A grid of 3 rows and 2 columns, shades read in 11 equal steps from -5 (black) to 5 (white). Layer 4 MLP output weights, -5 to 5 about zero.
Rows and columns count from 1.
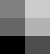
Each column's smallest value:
-5 -2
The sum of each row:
3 1 -7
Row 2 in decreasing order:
2 -1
